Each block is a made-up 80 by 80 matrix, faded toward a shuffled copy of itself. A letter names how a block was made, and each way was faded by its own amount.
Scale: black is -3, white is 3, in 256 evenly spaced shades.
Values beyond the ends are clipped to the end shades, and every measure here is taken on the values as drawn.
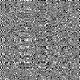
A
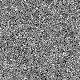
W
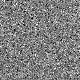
W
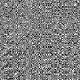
A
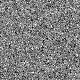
W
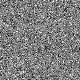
W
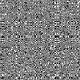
A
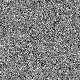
W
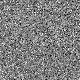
W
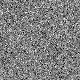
W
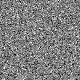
W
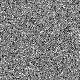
W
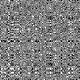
A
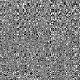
A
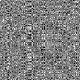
A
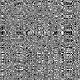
A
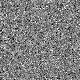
W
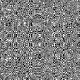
A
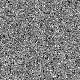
W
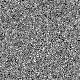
W
